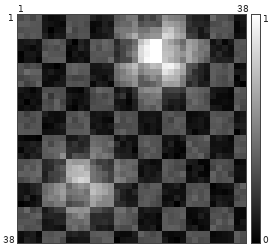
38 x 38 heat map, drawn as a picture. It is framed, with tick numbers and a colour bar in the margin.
Bumps: two. Ninth with the highest average: top middle. Mirror symmetry: none. Odd rows or columns: none.
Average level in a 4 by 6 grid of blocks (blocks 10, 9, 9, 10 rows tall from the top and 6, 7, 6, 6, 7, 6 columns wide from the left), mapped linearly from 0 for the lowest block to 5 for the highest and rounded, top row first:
0 0 1 5 3 0
0 0 0 1 1 0
1 2 1 0 0 0
0 2 1 0 0 0
